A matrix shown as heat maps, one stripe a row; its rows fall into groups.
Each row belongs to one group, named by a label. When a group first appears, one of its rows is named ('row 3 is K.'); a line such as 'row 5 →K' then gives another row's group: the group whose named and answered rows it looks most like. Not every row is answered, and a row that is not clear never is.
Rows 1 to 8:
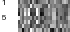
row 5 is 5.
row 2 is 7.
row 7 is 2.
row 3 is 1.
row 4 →1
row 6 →1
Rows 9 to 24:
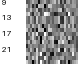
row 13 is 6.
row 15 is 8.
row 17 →1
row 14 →6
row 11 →2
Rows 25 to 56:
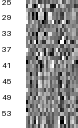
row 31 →2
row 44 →8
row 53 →5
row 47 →5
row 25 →2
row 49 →6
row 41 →8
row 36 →6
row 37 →5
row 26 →7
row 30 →8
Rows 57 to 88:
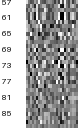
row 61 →6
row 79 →2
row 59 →1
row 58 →6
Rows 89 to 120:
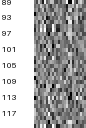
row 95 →1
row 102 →5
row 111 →8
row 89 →6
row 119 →5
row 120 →1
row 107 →5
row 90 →8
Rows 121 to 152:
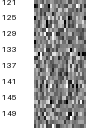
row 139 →8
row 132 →1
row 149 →6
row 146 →8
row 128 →7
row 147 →1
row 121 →6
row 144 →6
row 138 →7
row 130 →7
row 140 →7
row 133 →2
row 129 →1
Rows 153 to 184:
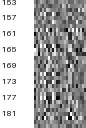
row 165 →5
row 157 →6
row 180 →2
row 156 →1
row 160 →8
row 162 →6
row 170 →7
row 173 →1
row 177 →1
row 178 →8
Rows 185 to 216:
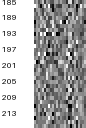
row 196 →5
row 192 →7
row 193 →1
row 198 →2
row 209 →6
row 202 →7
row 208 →2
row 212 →6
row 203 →7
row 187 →7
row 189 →8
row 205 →7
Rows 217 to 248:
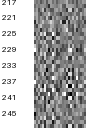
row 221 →8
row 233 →1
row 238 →6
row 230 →1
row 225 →1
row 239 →1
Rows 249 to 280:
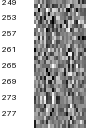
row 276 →7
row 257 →1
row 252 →8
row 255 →5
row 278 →2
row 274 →1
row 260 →2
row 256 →2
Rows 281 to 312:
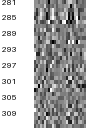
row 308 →5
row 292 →1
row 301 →6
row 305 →7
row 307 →6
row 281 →5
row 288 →1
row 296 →1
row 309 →2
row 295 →5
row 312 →1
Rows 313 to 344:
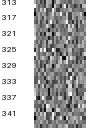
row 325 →1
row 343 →8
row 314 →5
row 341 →1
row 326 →5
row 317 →6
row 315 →1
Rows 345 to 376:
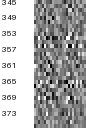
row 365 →8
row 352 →7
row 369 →2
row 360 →8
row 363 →2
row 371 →1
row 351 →5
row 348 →8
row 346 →6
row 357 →5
